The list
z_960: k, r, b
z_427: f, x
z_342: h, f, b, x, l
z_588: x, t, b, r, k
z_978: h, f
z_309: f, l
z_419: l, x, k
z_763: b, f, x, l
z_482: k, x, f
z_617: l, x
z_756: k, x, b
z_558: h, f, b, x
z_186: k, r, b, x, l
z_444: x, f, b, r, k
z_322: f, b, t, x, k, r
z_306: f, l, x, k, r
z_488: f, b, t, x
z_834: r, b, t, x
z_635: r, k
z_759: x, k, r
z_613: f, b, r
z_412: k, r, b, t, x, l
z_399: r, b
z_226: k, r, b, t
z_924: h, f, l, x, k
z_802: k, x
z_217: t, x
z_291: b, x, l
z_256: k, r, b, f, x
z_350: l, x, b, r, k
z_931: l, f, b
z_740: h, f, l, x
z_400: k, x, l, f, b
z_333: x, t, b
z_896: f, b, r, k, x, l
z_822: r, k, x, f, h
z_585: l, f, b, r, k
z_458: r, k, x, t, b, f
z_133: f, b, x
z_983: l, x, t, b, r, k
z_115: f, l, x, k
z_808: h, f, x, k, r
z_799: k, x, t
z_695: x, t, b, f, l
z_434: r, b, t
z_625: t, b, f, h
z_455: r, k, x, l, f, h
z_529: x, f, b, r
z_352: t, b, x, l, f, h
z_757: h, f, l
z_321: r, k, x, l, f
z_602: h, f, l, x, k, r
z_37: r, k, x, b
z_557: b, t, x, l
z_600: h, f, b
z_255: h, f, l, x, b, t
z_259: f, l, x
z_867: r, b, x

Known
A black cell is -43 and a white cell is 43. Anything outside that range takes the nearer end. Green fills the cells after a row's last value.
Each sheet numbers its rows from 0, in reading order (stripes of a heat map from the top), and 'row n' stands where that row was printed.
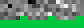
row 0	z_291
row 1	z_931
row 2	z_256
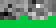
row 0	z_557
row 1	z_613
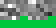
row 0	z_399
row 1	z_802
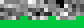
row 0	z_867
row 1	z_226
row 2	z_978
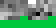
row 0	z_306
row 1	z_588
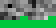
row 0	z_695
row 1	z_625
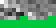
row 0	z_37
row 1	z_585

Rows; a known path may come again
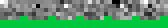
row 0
z_756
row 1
z_291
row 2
z_613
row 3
z_217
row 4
z_600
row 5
z_983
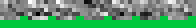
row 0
z_802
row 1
z_226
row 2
z_37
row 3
z_931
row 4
z_834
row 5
z_333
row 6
z_759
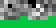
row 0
z_419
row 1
z_978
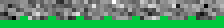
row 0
z_695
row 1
z_427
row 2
z_763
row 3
z_529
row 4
z_256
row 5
z_434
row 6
z_350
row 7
z_557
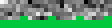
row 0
z_458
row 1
z_259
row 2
z_625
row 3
z_309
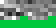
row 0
z_960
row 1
z_585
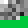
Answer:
z_799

